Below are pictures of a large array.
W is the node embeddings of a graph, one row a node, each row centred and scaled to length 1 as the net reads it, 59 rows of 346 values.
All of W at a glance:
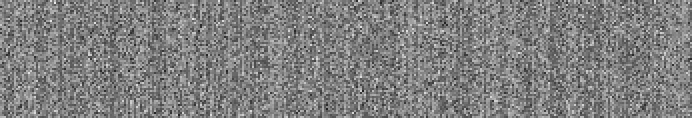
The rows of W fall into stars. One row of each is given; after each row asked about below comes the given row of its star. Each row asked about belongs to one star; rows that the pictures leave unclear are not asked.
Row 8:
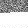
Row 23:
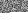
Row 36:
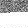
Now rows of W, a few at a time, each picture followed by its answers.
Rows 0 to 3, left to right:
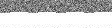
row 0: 36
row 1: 36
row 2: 8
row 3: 23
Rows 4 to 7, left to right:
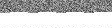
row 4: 36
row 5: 23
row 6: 36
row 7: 8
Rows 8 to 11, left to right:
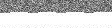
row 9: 23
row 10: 8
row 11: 23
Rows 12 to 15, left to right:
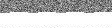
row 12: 8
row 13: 8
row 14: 23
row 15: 23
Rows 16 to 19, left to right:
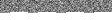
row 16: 23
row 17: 36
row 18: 23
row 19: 36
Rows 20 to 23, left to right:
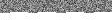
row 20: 8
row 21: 36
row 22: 8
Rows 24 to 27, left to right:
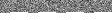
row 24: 23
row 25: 23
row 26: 8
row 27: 8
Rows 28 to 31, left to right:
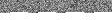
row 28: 36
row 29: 23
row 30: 23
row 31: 36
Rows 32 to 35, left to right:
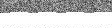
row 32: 23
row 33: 23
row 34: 8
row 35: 36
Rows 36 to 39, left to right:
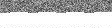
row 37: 8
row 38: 8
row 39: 8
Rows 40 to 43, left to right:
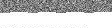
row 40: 8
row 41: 23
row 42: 23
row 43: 36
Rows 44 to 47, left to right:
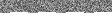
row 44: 8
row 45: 8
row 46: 23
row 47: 36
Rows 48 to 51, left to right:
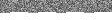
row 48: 23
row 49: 36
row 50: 8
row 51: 8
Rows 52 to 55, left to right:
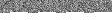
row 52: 8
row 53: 8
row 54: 8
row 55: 36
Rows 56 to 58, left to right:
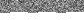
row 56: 36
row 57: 8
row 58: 8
